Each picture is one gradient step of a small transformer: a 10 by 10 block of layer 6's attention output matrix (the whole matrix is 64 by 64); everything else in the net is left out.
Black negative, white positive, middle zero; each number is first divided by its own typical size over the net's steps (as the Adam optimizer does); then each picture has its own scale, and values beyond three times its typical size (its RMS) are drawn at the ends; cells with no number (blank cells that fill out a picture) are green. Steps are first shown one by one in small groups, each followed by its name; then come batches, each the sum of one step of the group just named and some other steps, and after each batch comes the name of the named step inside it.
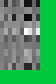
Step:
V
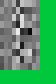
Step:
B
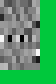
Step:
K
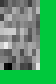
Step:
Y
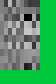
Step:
V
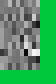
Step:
K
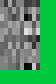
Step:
V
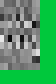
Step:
K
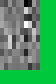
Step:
V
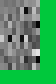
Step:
K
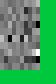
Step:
K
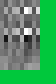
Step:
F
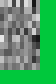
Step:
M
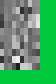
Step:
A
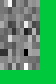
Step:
M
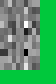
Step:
M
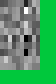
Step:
F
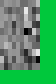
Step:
M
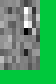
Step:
M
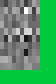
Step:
F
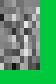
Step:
A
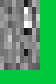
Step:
A
